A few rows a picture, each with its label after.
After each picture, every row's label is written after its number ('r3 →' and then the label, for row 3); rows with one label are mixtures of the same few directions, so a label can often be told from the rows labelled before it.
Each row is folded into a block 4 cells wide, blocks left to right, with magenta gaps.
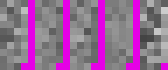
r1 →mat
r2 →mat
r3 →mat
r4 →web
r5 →mat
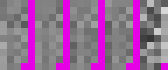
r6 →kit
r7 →kit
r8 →kit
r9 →kit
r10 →mat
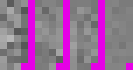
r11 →mat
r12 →web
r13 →kit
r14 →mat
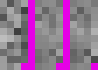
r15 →mat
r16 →web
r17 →web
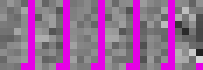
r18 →mat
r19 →mat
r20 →kit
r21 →mat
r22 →kit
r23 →web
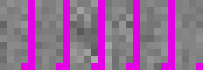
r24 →kit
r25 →kit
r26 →web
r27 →kit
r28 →mat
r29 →kit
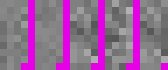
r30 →kit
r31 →web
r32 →web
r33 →mat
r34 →web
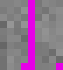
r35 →kit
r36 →web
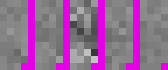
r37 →web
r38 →web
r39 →web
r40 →mat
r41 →kit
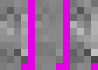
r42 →web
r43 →web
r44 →web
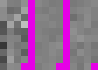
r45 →kit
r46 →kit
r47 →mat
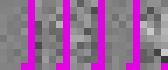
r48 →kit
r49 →kit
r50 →mat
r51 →kit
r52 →web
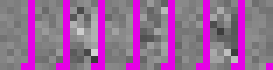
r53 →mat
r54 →web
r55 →web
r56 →web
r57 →mat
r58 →kit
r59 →web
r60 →mat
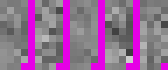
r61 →web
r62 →mat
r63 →web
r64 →web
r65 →kit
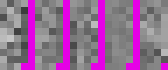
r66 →mat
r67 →mat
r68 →kit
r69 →kit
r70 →web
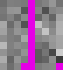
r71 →kit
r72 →web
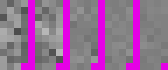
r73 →mat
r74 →web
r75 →web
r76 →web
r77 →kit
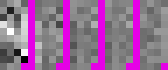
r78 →web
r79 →kit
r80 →kit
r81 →kit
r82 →mat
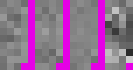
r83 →mat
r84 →web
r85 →web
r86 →web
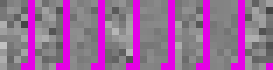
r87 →kit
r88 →mat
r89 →mat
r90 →web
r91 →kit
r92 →kit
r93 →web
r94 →mat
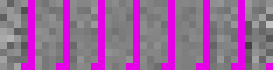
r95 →mat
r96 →mat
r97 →kit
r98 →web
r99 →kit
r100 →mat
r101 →kit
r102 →kit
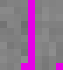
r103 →web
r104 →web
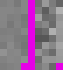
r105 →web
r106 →mat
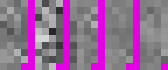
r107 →web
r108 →mat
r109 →kit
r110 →web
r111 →web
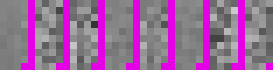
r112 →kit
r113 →mat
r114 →kit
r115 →mat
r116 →kit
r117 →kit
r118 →mat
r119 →mat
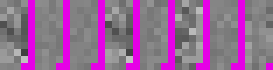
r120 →web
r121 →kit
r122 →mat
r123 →web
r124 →mat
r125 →mat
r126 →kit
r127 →kit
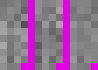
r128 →kit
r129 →kit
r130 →kit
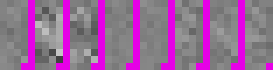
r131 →web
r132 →web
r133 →web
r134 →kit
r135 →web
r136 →mat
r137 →web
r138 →mat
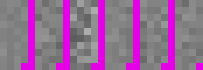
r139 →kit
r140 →mat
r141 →mat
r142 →mat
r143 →kit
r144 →mat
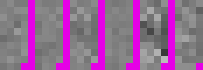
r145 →mat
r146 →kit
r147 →web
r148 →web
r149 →web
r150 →mat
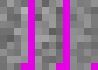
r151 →mat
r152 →mat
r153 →mat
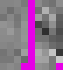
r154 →web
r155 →web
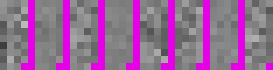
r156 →kit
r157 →web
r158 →mat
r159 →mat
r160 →web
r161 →mat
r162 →kit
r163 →mat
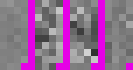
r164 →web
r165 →mat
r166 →web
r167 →kit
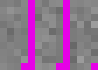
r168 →web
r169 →mat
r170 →kit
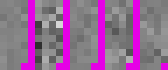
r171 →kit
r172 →kit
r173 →mat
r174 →web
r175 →web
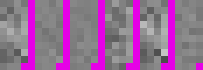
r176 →web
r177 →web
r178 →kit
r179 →mat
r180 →web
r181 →mat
